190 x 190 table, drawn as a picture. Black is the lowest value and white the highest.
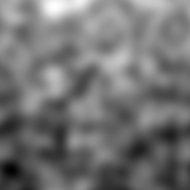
The histogram is bell-shaped. The field is smooth, with broad soft blobs. No regular stripes run through it. There is an overall slope up to the top.
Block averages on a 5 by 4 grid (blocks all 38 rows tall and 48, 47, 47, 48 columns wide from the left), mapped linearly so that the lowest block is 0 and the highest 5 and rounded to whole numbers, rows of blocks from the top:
4544 | 3343 | 2332 | 1221 | 0111
